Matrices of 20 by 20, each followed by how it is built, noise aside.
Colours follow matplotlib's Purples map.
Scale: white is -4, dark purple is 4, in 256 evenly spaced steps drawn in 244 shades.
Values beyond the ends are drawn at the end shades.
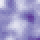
smooth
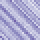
Toeplitz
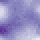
smooth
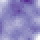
smooth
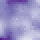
smooth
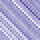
Toeplitz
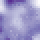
smooth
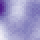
smooth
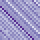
Toeplitz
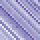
Toeplitz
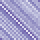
Toeplitz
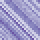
Toeplitz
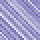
Toeplitz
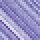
Toeplitz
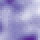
smooth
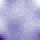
smooth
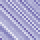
Toeplitz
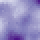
smooth
